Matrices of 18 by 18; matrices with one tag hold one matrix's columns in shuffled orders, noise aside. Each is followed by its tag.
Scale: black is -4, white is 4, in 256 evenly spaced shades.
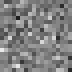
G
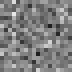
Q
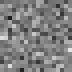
G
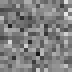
Q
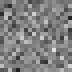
G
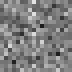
Q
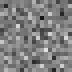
G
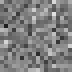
Q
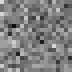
Q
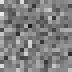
Q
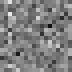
Q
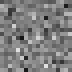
G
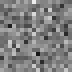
Q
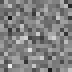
G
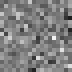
G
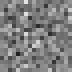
Q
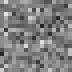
Q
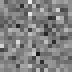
Q
